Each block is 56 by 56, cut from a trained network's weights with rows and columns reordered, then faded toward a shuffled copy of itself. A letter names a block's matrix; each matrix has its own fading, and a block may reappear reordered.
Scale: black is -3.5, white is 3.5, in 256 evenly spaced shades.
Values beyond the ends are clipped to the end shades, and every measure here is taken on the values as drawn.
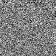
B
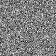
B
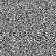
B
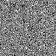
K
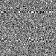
B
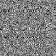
B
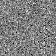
K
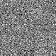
B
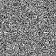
B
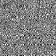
B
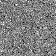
K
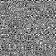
B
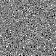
K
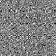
B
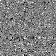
K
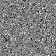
K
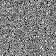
K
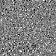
K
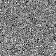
K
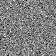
K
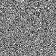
B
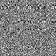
B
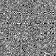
B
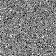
K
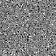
K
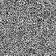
B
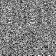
B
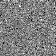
K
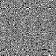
B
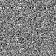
B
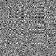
B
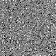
K
